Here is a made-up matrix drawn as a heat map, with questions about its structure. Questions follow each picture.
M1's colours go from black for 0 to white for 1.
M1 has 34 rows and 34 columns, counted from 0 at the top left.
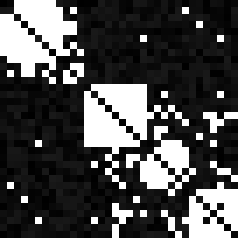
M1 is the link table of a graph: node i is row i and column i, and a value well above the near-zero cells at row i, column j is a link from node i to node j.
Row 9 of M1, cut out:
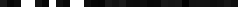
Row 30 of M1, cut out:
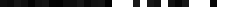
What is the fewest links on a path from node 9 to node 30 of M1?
3
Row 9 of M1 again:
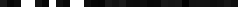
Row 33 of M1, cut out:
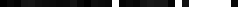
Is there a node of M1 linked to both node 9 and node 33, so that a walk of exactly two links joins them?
no
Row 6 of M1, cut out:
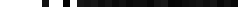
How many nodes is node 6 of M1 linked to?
9
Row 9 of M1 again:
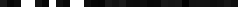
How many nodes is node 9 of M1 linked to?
5
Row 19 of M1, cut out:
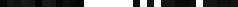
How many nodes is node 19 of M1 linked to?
10
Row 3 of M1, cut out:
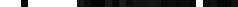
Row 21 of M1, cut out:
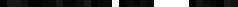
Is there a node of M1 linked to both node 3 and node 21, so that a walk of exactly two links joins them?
no
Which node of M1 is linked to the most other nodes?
node 16
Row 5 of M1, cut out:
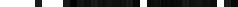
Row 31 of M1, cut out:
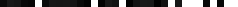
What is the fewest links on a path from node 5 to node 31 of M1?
1
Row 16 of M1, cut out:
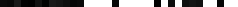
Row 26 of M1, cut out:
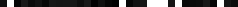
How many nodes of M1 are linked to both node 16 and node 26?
4
